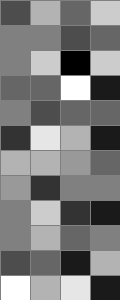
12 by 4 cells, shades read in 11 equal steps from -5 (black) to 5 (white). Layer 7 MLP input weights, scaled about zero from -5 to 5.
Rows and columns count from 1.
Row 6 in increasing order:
-4 -3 2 4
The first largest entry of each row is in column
4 1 2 3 1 2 1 1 2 2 4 1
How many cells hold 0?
9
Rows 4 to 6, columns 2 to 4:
-1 5 -4 | -2 -1 -1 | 4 2 -4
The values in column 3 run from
-5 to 5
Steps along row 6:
up down down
